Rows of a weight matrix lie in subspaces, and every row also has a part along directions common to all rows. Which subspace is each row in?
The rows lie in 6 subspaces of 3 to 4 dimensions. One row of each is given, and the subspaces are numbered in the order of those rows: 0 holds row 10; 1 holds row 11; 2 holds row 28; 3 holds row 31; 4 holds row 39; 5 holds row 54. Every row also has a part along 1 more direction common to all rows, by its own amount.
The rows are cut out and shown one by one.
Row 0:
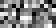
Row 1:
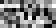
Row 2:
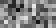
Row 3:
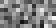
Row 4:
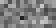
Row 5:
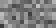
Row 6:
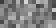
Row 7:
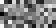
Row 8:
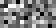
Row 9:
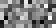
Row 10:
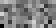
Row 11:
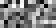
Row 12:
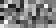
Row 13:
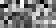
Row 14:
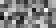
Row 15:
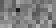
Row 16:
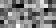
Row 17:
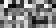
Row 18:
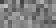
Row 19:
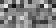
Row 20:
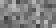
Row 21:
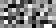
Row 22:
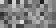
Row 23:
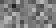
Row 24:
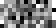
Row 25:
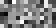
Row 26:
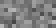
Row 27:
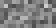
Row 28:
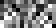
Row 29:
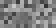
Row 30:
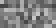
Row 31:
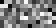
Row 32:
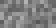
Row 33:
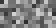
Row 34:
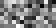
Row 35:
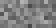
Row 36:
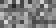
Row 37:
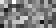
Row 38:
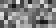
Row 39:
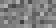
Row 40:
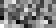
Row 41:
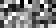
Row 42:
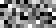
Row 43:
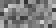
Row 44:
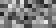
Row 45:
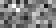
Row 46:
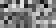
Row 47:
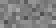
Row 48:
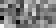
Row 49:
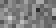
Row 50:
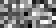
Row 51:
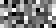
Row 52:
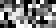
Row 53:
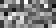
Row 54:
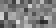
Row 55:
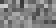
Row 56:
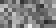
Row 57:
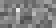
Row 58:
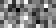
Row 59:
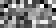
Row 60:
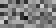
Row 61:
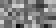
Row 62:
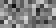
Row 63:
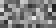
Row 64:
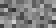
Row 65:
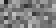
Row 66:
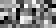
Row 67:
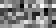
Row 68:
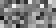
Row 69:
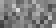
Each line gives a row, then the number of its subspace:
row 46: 1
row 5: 0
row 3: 4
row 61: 1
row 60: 3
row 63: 5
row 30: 1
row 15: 2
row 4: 1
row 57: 2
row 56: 1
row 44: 5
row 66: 2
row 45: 2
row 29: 1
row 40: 5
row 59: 3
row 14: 4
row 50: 3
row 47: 3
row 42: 3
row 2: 4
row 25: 0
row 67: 1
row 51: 4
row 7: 0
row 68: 5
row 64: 3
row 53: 4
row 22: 0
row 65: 3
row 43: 0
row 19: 3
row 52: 5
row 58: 2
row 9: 2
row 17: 3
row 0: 2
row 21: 4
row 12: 5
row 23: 2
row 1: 1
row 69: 2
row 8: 4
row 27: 0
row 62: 4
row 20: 2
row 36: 0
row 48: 5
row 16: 1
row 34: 5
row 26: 3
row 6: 0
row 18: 1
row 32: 4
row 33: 4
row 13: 1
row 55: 1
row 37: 0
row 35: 5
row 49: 4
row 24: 0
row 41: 4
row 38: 5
